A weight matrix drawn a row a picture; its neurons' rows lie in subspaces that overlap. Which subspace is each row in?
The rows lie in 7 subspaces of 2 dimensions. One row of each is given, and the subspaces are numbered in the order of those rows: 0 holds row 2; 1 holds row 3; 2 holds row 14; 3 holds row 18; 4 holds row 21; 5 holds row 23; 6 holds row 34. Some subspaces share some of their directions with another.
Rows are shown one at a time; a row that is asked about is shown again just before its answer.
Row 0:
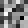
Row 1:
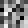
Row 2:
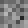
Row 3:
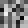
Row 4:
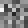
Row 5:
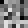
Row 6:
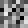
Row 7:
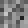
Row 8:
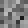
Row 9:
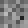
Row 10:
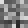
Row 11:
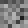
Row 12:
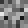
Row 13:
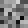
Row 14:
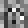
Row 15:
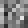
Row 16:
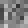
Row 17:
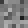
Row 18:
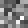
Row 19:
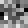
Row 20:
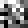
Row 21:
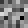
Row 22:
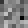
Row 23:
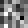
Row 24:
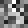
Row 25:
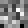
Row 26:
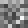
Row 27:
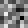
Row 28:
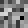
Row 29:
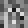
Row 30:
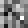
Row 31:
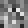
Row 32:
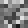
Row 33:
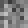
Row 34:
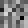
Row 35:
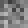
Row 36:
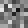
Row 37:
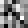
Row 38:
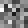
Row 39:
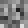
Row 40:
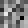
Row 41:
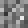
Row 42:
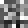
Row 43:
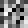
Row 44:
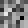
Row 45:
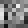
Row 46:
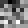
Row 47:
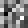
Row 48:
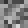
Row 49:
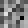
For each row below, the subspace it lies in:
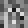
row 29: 2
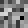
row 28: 4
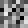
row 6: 5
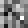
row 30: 5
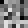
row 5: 1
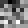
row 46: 3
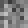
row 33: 3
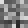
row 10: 1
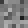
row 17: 1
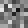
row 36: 6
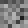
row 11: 0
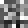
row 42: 1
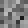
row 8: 3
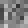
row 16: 4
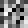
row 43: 5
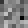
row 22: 1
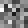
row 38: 6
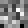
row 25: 2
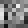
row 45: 4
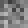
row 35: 3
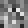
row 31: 2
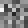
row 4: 6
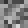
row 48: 0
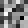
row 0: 0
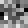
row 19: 4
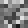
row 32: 0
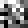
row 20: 3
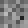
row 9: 0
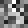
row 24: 5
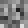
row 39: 2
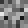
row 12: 4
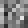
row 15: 4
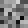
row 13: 3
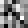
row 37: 5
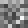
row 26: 0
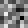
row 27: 6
